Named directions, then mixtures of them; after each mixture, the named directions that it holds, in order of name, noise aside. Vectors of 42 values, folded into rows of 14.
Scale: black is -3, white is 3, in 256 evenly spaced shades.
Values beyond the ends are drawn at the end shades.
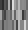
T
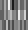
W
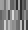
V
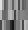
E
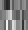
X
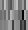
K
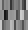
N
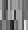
E, T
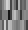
E, V, X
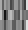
E, K, N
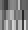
T, V, X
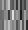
V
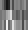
X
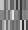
E, V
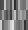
E, N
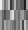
E, N, V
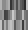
N, V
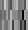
K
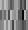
K, V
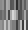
V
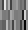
K, W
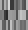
N, W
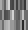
N, V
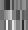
X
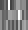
T, W
